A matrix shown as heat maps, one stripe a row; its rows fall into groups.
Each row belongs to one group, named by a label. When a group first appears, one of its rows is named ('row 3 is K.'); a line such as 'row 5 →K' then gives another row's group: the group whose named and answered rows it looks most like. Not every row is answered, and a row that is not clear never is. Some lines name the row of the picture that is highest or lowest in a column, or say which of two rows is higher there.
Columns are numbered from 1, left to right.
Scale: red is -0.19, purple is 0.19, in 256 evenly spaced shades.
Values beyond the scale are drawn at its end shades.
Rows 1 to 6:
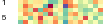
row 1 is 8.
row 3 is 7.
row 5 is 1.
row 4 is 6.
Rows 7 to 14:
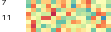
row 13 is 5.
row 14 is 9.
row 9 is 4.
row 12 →8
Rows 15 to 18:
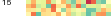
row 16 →7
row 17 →7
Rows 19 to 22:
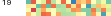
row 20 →7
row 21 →8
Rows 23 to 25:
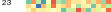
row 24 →7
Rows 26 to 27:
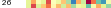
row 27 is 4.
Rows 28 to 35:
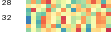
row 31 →5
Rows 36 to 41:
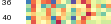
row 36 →6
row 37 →5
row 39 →1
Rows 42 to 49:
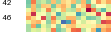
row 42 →5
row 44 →1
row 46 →7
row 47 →8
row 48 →5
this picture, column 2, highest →49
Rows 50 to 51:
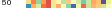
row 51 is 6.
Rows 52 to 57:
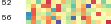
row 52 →1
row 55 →5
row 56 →6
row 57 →5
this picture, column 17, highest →53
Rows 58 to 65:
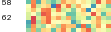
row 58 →5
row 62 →4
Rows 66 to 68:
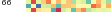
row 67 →5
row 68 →6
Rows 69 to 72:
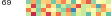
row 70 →8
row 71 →7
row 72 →4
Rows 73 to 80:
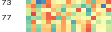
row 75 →8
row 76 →4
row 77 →1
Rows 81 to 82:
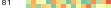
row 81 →8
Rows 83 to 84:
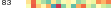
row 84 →6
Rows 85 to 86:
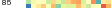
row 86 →8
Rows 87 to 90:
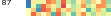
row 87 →1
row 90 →6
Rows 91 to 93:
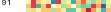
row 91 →6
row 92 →4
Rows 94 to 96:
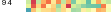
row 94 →4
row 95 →7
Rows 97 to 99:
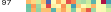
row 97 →7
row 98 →1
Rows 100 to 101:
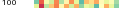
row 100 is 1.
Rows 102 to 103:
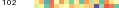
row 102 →7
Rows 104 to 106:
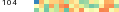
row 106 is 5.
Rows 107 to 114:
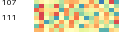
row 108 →1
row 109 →6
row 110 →4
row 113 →1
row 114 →7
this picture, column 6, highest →109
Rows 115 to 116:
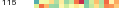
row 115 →5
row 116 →5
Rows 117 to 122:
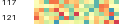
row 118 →4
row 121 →6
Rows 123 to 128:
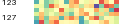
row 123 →5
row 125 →5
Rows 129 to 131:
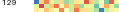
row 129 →8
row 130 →4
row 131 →7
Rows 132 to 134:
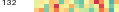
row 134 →4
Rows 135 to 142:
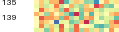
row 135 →4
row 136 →1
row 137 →6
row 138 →7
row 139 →6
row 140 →8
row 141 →7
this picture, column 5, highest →140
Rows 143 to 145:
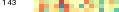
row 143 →7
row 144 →6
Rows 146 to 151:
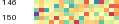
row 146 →8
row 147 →8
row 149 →8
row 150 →1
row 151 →7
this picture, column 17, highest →150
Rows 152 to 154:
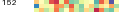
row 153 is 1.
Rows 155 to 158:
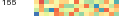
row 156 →8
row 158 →1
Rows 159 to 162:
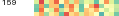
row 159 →4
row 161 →1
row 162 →9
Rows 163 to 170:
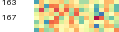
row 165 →4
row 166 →7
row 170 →5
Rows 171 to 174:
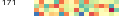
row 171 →7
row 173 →7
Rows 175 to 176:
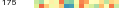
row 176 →8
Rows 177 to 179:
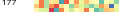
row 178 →4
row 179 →7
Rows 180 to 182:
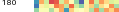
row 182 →5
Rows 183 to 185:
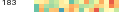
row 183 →8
